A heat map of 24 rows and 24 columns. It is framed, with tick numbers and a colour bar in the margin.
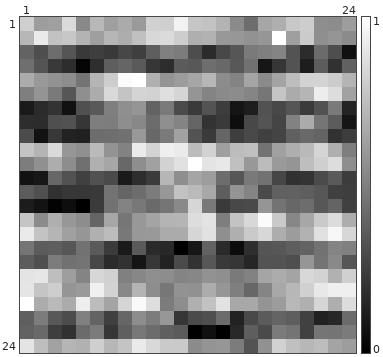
Stripes: horizontal, repeating 5 times. Average level on the scale: 50%. Slope: none. Grain: streaks across.
